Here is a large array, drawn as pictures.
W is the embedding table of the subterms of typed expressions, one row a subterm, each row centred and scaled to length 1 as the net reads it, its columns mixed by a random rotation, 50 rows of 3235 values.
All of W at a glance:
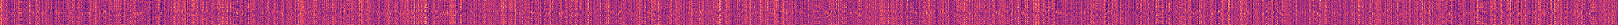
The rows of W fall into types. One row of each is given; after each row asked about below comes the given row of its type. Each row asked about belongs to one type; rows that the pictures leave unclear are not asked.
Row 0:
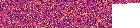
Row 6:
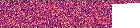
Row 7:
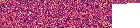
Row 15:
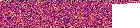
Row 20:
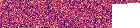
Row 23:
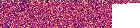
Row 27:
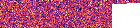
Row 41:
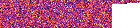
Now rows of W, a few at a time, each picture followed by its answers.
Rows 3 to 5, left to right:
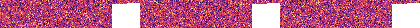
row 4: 27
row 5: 15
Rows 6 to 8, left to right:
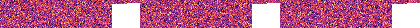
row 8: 7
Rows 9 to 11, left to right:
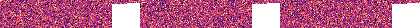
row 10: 23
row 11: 0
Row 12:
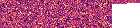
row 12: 7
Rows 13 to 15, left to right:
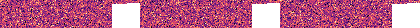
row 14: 15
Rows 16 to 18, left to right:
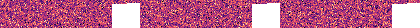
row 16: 6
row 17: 7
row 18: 7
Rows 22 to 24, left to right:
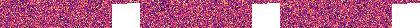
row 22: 15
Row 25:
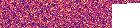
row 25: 23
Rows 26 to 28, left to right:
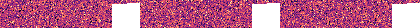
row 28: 0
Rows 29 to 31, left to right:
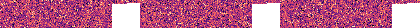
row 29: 27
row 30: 7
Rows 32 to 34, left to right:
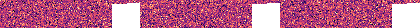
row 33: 20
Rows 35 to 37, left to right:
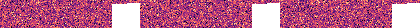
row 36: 41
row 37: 23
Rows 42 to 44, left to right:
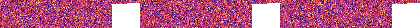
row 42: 15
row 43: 0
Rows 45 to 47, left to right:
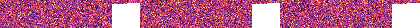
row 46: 15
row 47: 23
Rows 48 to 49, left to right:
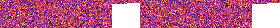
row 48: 6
